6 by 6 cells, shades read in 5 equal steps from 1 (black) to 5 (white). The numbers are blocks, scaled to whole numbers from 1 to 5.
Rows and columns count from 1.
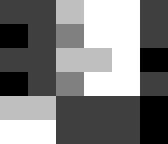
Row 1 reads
2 2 4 5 5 2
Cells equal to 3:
2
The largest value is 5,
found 9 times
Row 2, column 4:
5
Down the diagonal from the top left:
2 2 4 5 2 1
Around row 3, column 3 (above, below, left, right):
3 3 2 4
